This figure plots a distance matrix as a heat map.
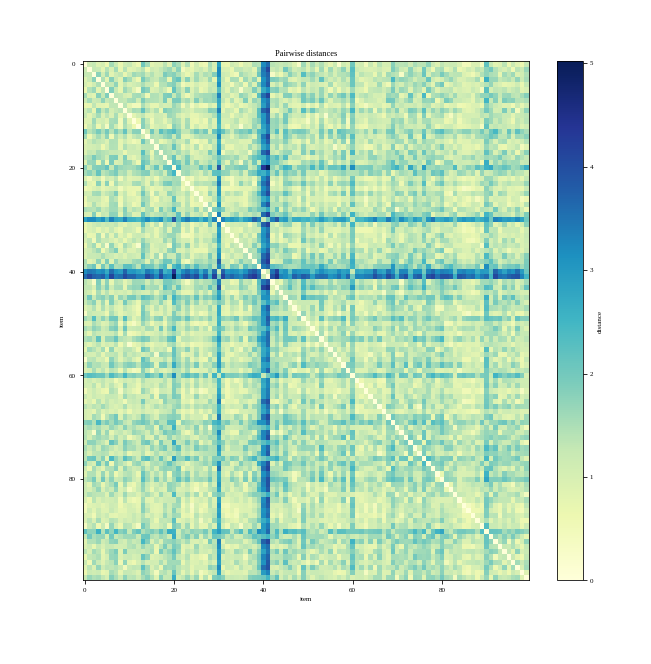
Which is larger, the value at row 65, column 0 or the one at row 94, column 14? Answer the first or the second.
the second
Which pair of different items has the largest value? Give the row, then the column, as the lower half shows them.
41, 20
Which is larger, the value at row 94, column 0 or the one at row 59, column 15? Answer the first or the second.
the first
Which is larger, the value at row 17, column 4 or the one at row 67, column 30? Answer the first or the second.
the second
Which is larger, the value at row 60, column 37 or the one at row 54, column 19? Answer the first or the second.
the first
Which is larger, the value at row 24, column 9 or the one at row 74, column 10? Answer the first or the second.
the second
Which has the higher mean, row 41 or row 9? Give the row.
41
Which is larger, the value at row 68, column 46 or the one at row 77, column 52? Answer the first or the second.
the first
